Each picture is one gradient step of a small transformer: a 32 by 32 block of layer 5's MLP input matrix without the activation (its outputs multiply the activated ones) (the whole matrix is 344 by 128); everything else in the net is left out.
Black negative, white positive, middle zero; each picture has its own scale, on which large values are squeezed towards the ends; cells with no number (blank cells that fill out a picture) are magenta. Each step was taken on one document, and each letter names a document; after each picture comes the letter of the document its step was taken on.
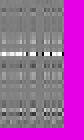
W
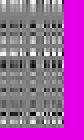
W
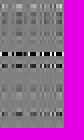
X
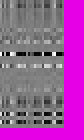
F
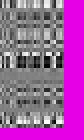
F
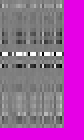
X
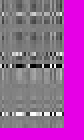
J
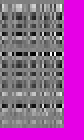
X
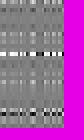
W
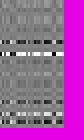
F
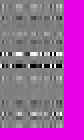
J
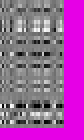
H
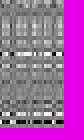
F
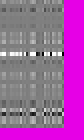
W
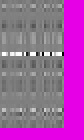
W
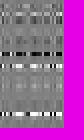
J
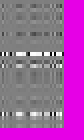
J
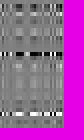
J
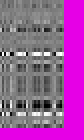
H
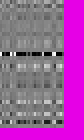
F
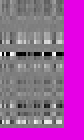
F
